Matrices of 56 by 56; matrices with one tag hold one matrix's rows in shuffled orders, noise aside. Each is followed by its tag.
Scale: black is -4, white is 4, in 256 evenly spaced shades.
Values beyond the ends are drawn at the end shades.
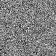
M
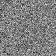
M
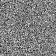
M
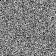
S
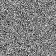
M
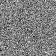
M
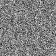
S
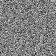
S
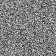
S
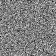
S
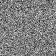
S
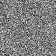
M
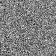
M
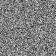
S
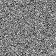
S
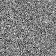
M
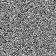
M
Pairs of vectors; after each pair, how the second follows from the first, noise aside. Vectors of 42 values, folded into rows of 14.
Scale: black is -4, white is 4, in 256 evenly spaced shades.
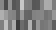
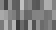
copied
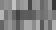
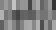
copied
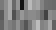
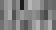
copied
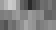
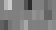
partly zeroed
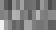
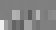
partly zeroed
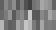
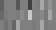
partly zeroed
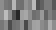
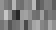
copied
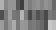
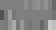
partly zeroed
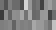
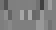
partly zeroed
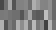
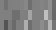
partly zeroed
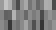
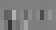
partly zeroed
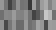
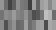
copied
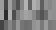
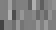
partly zeroed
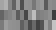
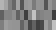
copied
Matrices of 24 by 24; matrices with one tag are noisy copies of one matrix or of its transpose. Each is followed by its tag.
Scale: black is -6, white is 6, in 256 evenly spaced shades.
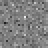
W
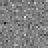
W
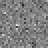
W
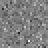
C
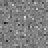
W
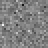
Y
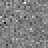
Y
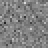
Y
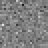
Y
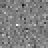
W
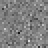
C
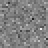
C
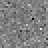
C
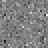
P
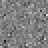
P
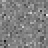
P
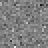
P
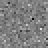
C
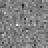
W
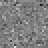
P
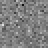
Y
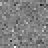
P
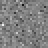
Y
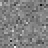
P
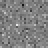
W
